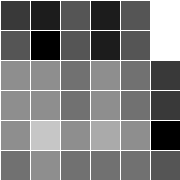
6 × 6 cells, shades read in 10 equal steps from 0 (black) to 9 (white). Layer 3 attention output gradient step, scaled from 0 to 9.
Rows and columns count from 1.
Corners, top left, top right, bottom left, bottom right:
2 9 4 3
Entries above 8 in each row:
1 1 0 0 0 0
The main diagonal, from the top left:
2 0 4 5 5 3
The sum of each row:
19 19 25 25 28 24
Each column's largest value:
5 7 5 6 5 9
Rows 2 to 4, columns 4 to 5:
1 3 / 5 4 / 5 4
